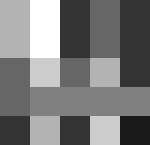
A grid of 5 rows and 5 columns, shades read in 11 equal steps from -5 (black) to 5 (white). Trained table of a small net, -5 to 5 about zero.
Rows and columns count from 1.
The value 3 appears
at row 3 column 2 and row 5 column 4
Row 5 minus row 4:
-2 2 -3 3 -4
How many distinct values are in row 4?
2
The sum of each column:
-1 15 -10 3 -13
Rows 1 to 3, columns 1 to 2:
2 5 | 2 5 | -1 3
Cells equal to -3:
7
